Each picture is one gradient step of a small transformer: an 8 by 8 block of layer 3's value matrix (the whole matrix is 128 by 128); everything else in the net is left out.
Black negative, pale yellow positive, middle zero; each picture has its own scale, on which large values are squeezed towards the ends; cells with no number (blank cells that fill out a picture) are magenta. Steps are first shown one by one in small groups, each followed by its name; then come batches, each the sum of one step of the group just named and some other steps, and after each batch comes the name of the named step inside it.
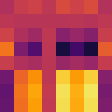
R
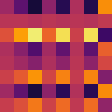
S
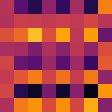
S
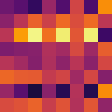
S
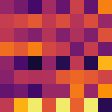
R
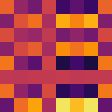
R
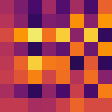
S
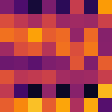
S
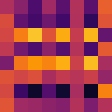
S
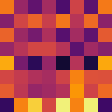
R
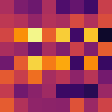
S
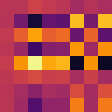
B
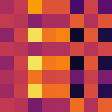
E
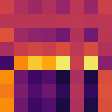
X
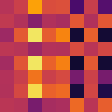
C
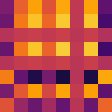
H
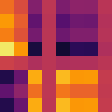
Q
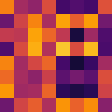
E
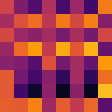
X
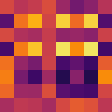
H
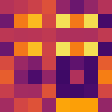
H
